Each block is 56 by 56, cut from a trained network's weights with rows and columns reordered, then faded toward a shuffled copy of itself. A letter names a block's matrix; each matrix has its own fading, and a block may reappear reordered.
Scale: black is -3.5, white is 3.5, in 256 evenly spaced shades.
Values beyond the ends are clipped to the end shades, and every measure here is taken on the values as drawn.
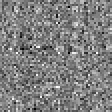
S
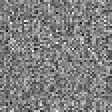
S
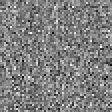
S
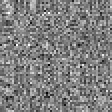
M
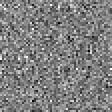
S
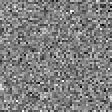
M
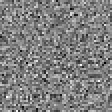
M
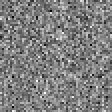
S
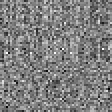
M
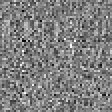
M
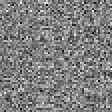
M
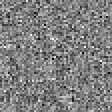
S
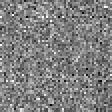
S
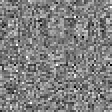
M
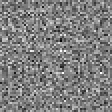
M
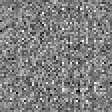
S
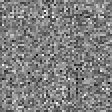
S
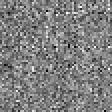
S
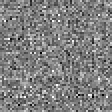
S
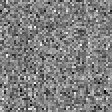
S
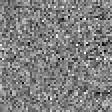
S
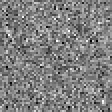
S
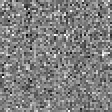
S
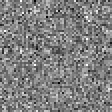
S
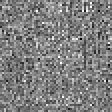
S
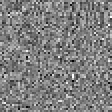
M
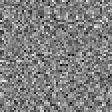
M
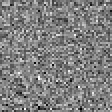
M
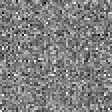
S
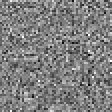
M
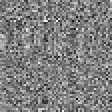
M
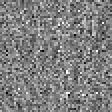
S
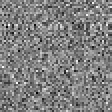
M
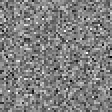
S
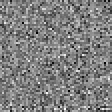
S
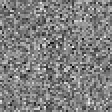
S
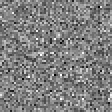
S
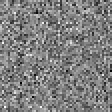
S
